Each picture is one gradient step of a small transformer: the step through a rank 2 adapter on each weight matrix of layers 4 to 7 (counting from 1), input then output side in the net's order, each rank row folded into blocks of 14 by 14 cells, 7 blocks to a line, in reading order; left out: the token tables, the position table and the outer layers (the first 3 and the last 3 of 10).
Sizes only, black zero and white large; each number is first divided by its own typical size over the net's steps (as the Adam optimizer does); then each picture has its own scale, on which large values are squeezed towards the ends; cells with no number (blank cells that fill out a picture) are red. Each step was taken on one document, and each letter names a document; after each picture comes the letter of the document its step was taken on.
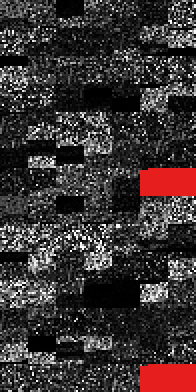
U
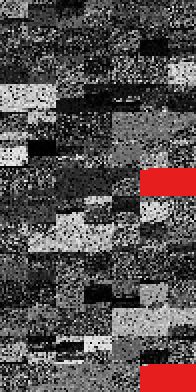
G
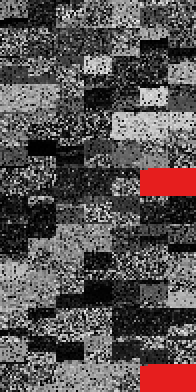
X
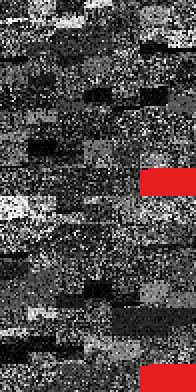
U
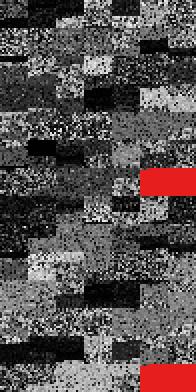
X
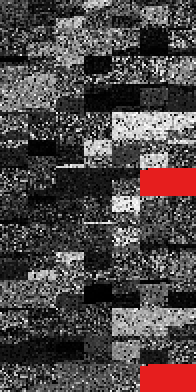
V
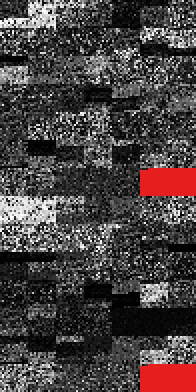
U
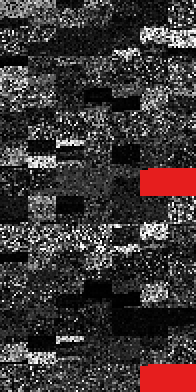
U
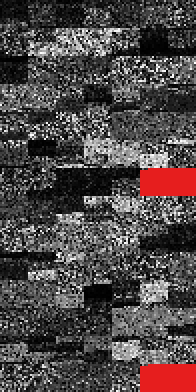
V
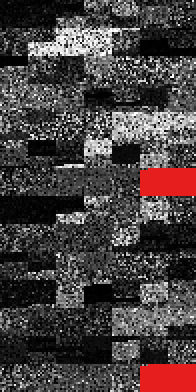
V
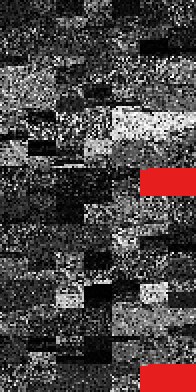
V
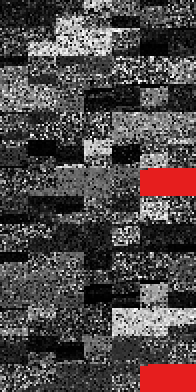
V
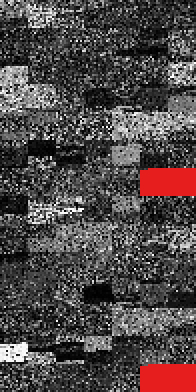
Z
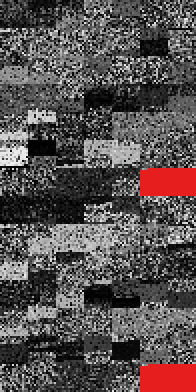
G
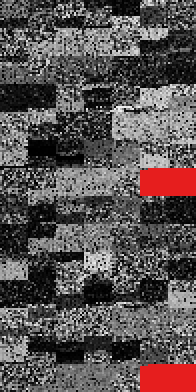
X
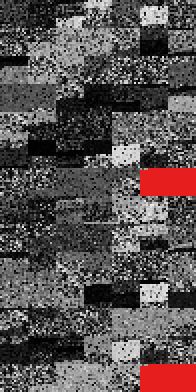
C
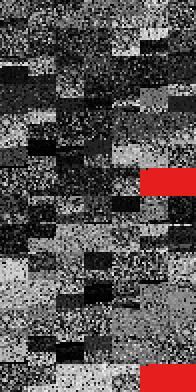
X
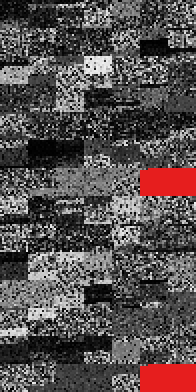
G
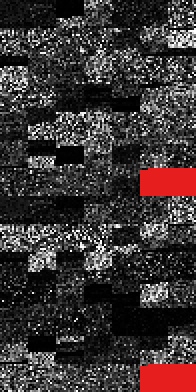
U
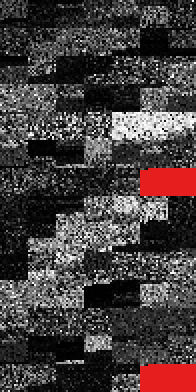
Z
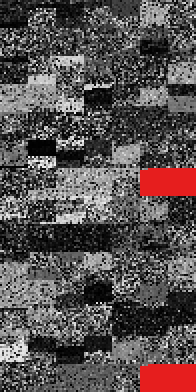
X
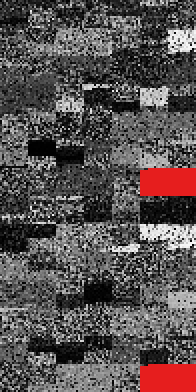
X
